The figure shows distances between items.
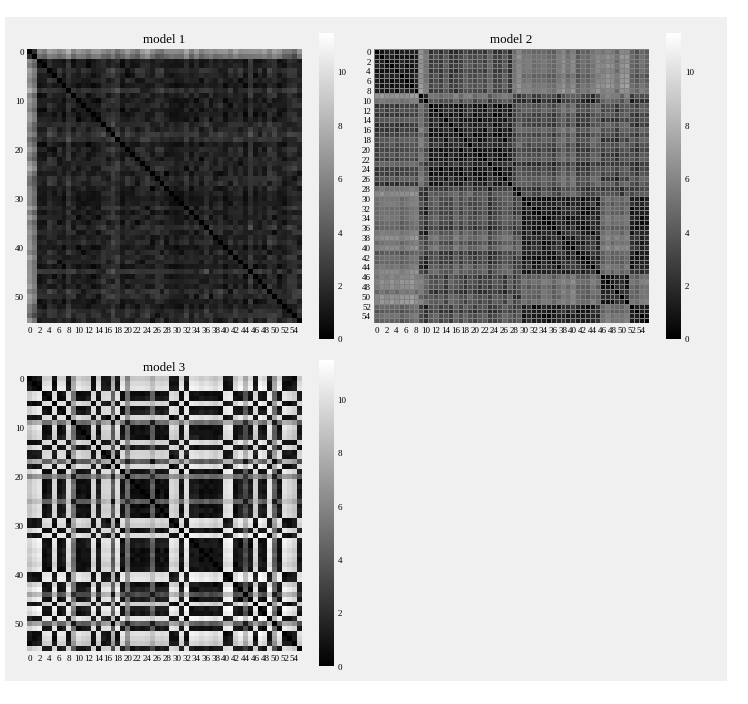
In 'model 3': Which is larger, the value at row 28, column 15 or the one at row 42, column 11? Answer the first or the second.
the first
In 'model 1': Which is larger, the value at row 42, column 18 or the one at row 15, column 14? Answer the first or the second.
the first
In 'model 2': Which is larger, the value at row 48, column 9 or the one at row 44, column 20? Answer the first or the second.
the first
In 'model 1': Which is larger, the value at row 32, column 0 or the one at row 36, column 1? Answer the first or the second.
the first
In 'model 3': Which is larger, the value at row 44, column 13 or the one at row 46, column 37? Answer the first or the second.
the second
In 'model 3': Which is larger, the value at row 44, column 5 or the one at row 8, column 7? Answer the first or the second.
the second
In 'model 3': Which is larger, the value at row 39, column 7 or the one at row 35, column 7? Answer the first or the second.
the second
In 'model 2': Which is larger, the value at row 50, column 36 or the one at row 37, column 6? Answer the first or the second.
the second
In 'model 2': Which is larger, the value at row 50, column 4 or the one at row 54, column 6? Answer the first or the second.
the first
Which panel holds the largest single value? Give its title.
model 3
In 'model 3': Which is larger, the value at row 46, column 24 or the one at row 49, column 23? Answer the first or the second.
the second
